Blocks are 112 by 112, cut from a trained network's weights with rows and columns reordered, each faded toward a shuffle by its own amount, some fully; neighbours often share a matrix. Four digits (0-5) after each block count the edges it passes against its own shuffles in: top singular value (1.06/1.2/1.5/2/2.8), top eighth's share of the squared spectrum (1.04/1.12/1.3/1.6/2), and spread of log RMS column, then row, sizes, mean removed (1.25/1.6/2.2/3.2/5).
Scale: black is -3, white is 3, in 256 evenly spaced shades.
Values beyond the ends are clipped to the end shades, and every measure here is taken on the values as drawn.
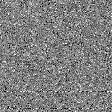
3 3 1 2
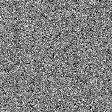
2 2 1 1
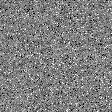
0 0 0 0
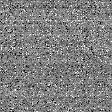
2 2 2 1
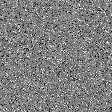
0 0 0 0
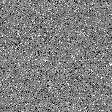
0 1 0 0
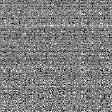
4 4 4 3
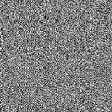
4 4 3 2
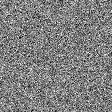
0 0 0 0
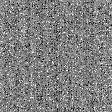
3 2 0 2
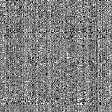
4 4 1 4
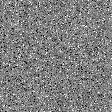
0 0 0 0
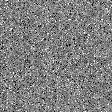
1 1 0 0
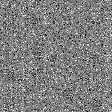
2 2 0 1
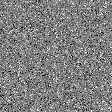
0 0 0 0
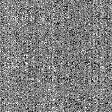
3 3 1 3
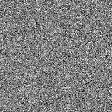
3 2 1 1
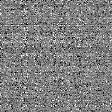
3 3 3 2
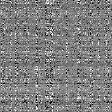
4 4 4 3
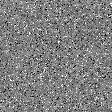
1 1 0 0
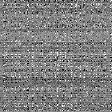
4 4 4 3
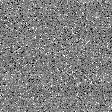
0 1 0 0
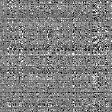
3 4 4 3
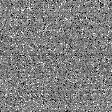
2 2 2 0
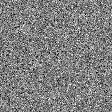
1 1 0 0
